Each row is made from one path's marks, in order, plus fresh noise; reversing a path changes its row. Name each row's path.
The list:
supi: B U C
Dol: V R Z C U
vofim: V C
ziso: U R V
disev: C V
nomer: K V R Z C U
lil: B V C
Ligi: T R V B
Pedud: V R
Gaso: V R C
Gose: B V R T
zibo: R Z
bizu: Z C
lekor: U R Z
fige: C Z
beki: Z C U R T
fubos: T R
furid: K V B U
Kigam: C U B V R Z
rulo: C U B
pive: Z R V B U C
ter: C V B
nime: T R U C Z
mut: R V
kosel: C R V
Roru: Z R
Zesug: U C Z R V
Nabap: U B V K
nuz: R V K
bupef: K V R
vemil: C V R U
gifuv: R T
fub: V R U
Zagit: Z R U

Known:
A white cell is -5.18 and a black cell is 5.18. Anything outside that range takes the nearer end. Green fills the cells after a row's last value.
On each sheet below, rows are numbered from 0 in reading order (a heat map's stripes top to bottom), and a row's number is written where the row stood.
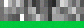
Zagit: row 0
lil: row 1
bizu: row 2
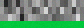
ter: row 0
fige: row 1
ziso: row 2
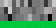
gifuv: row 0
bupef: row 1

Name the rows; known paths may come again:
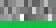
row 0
Zesug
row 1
ziso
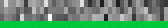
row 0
pive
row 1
lekor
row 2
mut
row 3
vofim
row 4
ter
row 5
lil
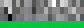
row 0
gifuv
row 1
kosel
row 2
bizu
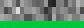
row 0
fige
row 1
Gose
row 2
Dol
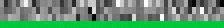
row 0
vemil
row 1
Kigam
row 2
disev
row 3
fubos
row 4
Roru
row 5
Zagit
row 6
supi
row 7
Nabap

